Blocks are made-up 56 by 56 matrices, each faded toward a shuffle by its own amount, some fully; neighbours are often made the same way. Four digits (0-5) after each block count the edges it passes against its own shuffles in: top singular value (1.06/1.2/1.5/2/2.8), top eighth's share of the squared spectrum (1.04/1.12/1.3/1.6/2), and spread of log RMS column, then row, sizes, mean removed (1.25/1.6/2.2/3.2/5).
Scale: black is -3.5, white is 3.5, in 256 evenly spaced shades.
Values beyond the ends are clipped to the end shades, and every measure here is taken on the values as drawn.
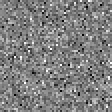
0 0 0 0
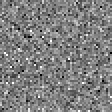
0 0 0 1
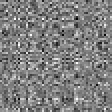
4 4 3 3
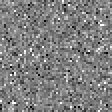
1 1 0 0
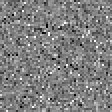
0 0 0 0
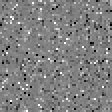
2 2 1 0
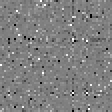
3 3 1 1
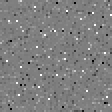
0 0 0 0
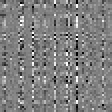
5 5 4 2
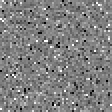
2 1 0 0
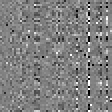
4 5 3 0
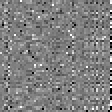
4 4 2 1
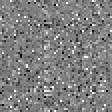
3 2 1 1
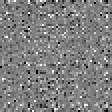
4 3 2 2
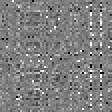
4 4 2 1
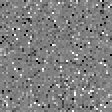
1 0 0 0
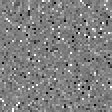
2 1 0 0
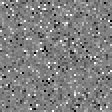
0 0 0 0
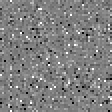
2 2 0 0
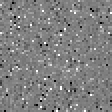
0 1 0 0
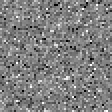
0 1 0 0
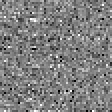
3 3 1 2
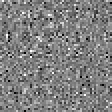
3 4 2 2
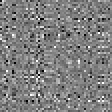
4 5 3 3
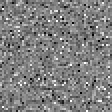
2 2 0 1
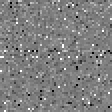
1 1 0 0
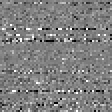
2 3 0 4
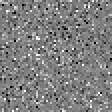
1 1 0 0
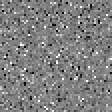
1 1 0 0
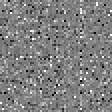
3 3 1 1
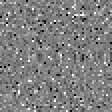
2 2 0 0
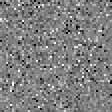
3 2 1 0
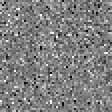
2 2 0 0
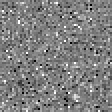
1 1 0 0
